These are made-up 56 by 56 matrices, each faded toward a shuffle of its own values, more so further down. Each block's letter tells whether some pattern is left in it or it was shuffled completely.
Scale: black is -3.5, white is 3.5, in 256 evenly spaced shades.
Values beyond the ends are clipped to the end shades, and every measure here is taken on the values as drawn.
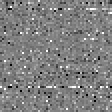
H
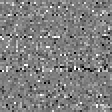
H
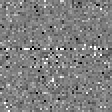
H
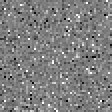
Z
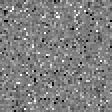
Z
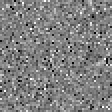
Z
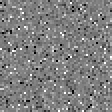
Z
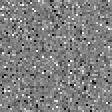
Z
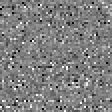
H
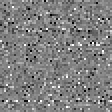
H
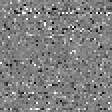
H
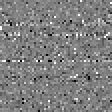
H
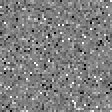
Z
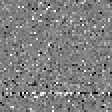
H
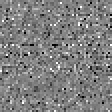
H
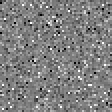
Z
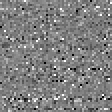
H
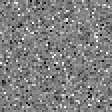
Z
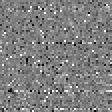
H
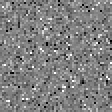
Z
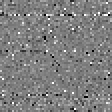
H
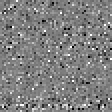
H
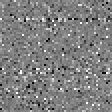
H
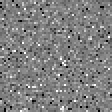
Z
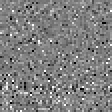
H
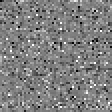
H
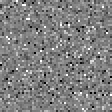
Z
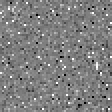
Z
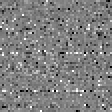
H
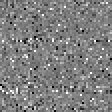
H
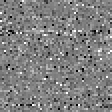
H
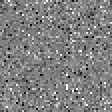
Z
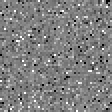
Z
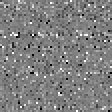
H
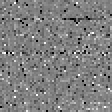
H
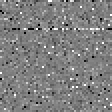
H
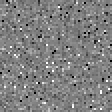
Z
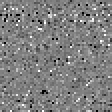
H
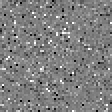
Z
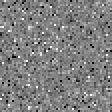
Z
